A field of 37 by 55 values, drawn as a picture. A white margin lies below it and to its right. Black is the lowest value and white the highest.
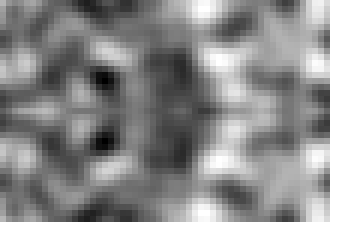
Mirror symmetry: top to bottom. Calmest part: centre. Grain: blotchy. Lone odd cells: none.
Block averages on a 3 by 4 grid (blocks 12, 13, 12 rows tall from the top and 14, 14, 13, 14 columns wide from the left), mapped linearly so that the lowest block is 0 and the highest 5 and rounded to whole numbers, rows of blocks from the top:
2145 / 2023 / 2145
